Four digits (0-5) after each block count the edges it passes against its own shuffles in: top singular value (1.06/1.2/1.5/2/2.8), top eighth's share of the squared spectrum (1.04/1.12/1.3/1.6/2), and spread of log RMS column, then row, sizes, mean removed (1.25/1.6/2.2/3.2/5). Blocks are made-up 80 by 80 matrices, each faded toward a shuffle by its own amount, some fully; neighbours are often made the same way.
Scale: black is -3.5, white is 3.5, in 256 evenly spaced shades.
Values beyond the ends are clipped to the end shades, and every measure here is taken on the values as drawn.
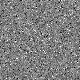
0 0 0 0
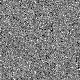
2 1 0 0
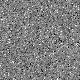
0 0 0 0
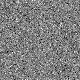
0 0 0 0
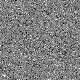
2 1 0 0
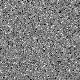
2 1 0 0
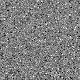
2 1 0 0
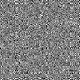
4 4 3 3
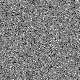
0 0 0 0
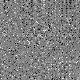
3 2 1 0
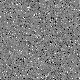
2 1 0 0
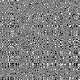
5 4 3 3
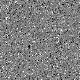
1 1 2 0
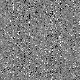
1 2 3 0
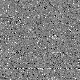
2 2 0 2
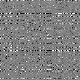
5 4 2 3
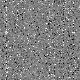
1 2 2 0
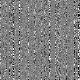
2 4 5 0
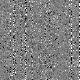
2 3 3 0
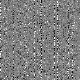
2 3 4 0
